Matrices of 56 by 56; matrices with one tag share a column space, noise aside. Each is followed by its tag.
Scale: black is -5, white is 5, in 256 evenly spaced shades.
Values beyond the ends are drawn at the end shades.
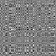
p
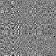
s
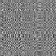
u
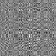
u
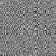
s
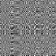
s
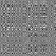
p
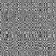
u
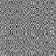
s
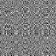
s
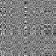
s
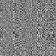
u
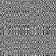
s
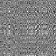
s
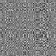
u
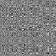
p
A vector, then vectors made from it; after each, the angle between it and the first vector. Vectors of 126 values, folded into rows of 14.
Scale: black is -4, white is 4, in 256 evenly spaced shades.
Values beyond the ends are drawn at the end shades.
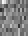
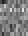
partly opposed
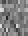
partly opposed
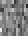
partly aligned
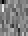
partly opposed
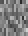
partly opposed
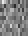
nearly parallel
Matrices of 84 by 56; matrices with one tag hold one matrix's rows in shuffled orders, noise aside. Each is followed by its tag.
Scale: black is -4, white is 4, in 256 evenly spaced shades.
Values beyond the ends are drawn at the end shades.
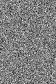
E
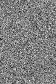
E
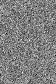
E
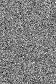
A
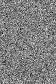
A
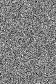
E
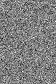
A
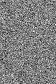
A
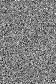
A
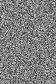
E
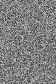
E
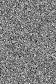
E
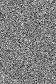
E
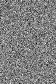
E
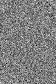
E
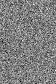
A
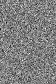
E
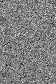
A
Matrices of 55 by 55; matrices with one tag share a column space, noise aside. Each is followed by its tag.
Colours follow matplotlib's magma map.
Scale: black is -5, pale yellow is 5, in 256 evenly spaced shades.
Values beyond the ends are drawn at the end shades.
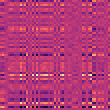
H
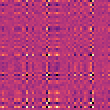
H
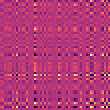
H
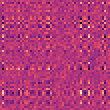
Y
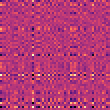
H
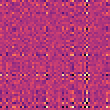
H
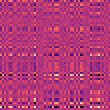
H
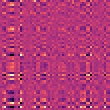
H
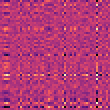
H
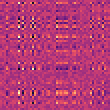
Y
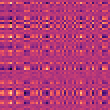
Y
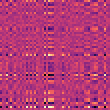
H
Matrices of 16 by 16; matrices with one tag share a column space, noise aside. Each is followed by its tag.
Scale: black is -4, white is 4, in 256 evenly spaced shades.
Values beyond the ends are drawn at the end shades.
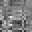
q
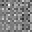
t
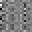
t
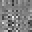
q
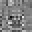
q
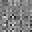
q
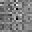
t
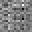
t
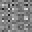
t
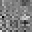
q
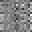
t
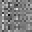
t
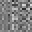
t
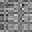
t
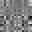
q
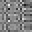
t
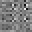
t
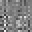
q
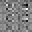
t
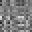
q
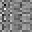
t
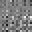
q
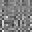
q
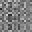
t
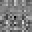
q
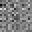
t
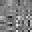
q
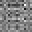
t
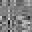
q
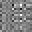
t
